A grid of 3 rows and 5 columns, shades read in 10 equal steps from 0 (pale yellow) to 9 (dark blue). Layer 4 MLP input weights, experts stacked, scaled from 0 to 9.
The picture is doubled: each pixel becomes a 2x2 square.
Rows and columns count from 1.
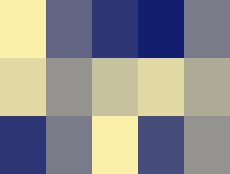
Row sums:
28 11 24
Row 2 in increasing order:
1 1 2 3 4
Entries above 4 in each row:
4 0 3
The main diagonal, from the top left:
0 4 0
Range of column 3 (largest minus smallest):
8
